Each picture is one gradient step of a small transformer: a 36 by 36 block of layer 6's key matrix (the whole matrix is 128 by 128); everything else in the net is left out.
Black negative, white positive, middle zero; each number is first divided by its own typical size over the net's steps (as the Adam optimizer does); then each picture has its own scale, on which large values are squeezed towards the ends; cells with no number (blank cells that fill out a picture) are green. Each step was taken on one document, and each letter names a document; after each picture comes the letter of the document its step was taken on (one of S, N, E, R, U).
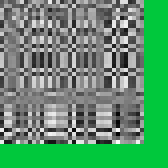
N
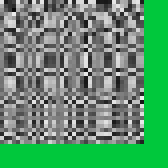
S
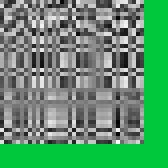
N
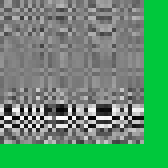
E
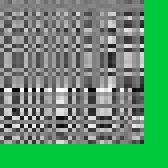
E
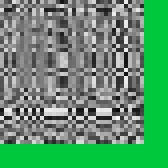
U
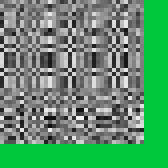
U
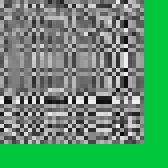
U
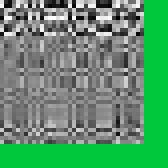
N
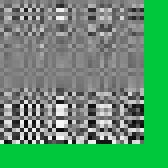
E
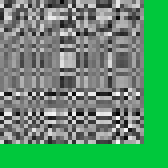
N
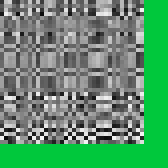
S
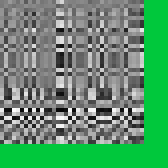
E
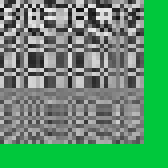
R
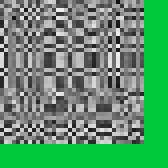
R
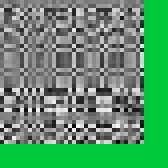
E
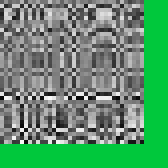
U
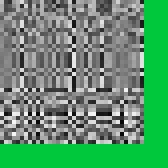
R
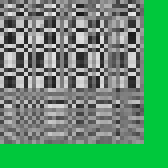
R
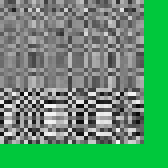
U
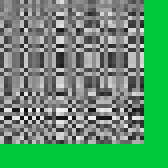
E
